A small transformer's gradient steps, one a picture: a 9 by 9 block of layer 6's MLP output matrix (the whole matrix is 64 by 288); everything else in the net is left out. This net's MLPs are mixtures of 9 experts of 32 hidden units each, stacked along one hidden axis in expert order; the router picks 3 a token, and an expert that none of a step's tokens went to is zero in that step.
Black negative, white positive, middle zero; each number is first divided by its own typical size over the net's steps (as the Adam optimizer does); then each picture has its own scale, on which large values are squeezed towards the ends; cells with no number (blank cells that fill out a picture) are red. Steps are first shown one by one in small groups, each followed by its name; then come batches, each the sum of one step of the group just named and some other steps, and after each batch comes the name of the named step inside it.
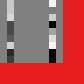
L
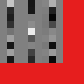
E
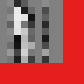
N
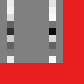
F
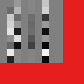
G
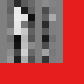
N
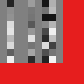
F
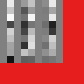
L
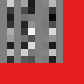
E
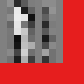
N
